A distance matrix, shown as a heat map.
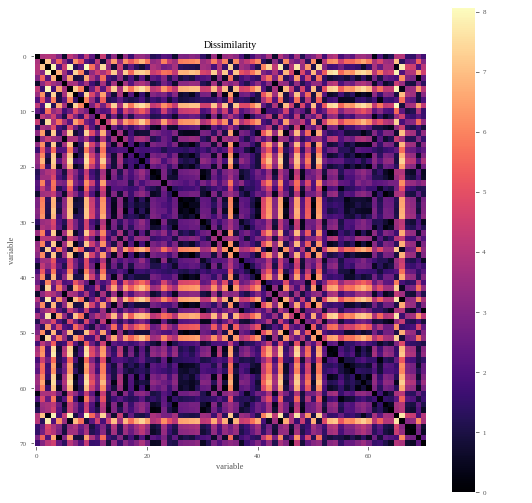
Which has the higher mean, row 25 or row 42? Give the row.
42
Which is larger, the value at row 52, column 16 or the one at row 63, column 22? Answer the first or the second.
the first
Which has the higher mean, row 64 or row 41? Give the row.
41
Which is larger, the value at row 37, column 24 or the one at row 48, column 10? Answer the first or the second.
the second
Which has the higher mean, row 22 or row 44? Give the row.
44
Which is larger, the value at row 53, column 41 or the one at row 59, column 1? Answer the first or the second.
the second
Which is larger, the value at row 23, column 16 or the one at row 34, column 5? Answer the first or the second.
the second
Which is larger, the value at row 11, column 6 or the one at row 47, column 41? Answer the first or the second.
the first
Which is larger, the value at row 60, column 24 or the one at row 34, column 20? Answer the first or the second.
the first
